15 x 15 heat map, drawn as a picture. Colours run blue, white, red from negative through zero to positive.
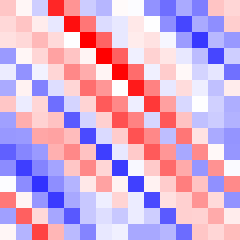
Grain: diagonal, down to the right. Slope: none. Mirror symmetry: none.
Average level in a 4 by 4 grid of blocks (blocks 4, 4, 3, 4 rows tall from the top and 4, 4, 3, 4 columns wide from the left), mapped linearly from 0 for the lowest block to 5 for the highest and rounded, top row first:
3520 / 2451 / 0252 / 2103
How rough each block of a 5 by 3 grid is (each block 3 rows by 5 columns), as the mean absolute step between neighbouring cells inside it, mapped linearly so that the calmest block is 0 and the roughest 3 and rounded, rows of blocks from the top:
111 / 131 / 221 / 133 / 301
